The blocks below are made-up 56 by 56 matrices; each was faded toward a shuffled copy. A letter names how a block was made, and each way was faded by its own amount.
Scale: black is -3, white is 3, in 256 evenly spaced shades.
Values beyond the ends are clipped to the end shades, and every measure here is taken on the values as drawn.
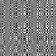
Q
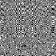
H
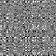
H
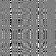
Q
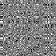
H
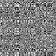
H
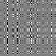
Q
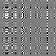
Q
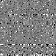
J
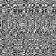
H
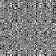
H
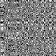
H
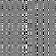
Q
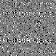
J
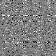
J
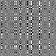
Q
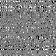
J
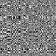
H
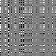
Q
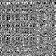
H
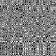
H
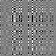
Q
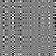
Q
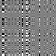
Q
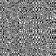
H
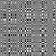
Q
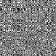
H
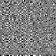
H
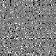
J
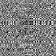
H
